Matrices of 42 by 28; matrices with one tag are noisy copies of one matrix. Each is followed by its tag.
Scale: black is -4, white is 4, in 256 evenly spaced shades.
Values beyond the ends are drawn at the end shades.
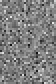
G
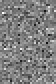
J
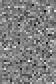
J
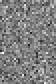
G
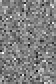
G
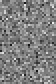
G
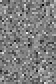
G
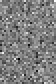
G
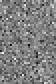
G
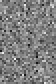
G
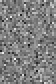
G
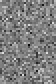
G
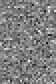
J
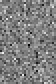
G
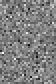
G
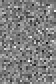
J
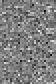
J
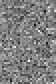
J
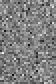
G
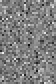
G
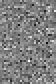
J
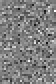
J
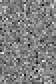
G
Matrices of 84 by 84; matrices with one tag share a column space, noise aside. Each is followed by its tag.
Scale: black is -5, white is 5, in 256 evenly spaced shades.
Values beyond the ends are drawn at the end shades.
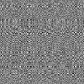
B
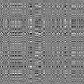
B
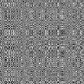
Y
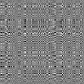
B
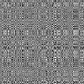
Y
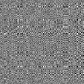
B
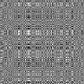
Y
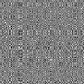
Y
